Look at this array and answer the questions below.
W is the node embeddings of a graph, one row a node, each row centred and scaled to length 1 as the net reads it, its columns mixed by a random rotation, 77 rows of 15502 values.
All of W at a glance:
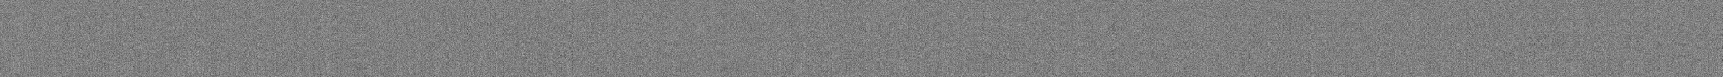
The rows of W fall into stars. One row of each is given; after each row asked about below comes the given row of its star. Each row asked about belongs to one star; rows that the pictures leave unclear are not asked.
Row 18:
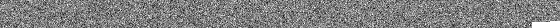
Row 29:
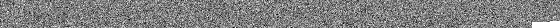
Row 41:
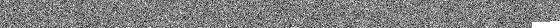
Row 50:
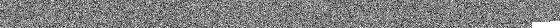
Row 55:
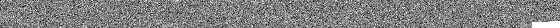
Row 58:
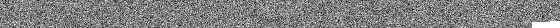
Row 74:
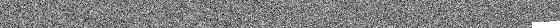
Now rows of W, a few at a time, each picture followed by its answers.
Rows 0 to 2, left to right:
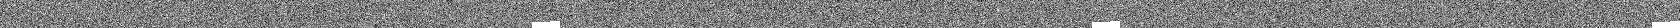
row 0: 58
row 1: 29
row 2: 50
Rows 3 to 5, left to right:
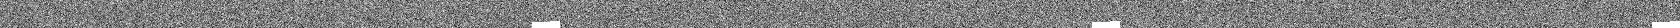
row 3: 41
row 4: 58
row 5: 55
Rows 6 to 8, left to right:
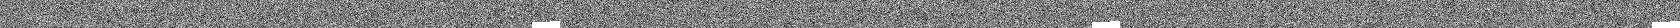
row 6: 41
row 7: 74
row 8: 41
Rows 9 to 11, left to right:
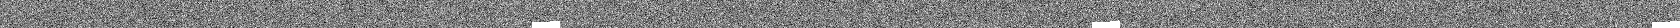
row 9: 29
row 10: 74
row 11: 58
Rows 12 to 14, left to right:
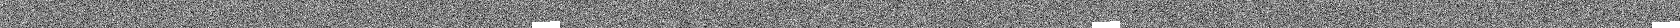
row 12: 74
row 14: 74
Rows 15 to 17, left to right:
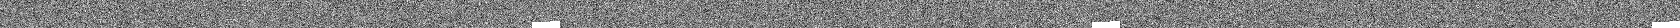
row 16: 29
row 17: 29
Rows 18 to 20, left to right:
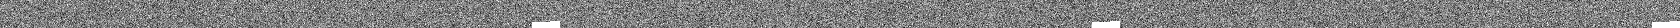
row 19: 41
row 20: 18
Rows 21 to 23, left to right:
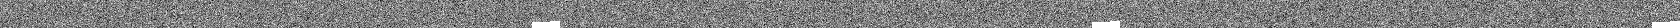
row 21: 41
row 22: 74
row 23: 50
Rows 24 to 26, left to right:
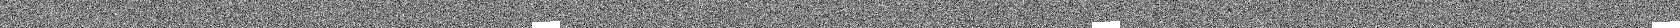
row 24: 50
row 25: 50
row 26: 29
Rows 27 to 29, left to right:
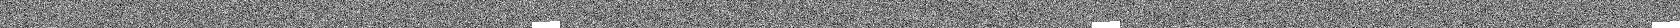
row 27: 18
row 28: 29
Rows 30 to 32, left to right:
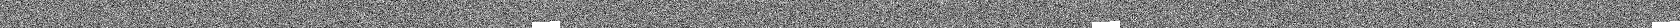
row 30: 50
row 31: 74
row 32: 55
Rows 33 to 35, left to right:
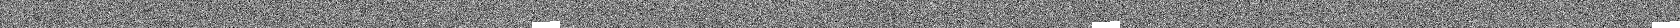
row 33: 29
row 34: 41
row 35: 41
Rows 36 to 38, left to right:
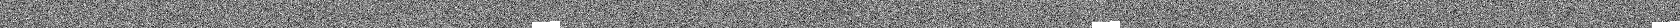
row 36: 41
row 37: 74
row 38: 41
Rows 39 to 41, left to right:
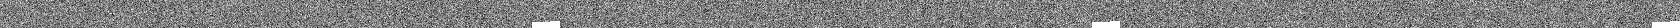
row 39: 50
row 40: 29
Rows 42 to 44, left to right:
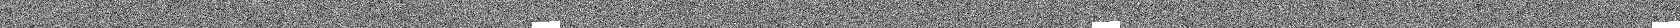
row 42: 18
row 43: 55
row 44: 55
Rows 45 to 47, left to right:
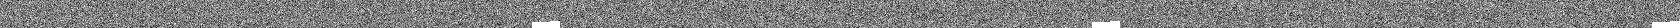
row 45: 55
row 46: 74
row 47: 41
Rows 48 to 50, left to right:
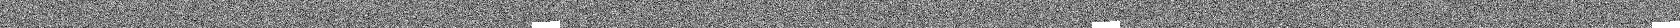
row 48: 41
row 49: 74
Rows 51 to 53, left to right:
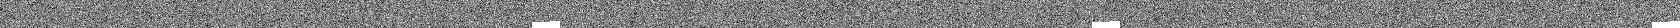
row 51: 58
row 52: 55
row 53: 29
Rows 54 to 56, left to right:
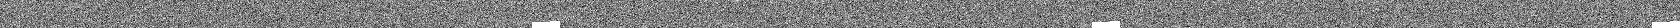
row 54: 58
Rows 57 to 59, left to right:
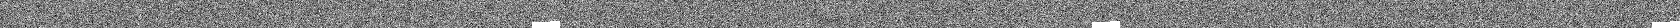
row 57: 18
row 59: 41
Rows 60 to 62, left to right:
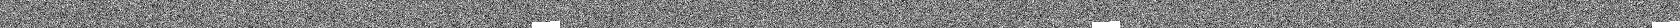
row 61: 29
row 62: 58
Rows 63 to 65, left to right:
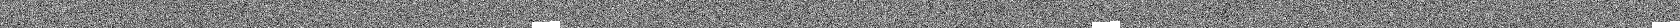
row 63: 18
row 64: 50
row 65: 58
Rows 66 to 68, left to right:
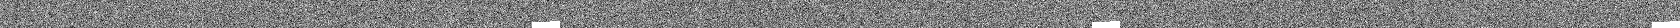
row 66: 74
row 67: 18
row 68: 18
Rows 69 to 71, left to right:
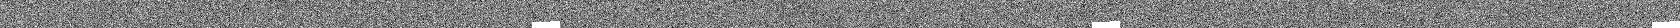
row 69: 18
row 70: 58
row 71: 18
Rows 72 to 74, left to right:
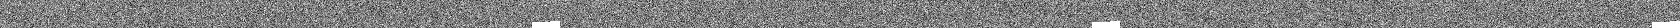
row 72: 50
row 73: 74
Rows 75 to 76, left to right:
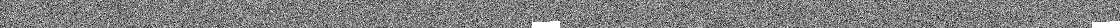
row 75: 55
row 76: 29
